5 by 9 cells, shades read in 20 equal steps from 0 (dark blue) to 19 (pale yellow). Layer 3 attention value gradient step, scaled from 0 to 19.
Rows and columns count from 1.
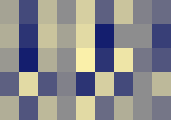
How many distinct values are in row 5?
7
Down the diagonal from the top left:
12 2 13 9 17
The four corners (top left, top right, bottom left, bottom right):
12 7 13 8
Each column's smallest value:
6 0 5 9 2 0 4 8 3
